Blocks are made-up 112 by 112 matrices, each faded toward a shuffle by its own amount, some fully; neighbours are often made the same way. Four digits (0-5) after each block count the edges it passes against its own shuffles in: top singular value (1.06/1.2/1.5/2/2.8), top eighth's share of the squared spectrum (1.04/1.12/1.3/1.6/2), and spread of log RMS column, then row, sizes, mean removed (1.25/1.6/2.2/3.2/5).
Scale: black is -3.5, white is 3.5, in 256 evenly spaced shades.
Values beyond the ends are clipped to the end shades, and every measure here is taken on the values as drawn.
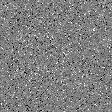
1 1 0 0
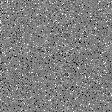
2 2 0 0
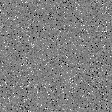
3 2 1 0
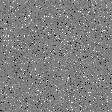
1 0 0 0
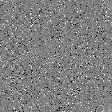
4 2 1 0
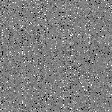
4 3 2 0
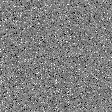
1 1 0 0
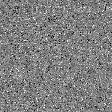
3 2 0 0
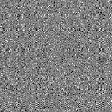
5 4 2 2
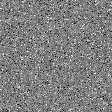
2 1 0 0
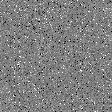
1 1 1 0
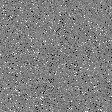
0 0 0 0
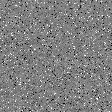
0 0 0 0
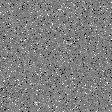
0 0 0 0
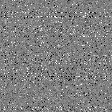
2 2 2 3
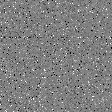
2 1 0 1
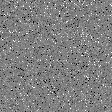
0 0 0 0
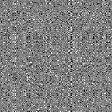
5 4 3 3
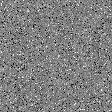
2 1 0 0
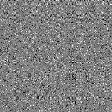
4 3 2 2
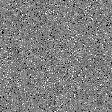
3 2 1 0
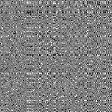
5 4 3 3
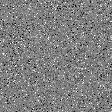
3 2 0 1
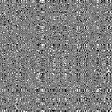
5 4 3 3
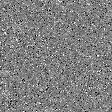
2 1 0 0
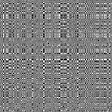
5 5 4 4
